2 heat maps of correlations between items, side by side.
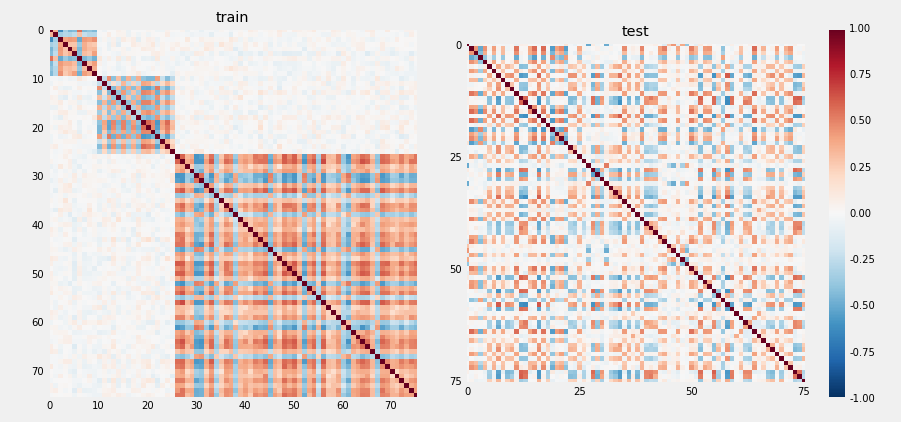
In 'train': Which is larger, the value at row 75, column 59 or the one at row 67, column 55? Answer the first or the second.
the first
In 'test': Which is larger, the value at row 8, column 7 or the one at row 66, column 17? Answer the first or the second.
the second
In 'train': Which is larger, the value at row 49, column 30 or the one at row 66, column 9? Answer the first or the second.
the second
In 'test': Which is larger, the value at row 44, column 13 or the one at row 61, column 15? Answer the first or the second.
the second
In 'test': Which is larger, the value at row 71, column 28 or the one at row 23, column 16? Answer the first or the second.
the second
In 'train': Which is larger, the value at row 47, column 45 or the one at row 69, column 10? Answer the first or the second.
the second
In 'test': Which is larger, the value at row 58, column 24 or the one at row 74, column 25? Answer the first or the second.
the first
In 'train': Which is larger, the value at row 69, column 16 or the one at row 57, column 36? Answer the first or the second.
the second
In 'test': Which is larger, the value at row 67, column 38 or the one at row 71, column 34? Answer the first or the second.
the first
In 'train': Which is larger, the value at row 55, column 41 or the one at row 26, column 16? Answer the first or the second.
the second
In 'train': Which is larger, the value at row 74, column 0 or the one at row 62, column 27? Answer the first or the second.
the second
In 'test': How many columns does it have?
76
